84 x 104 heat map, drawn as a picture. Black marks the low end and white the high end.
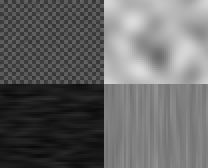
The table splits into 2 rows of 2 panels. Panel 1,1: low, checkered. Panel 1,2: high, smooth. Panel 2,1: very low, streaked across, faint in contrast. Panel 2,2: middling, streaked downward, faint in contrast.
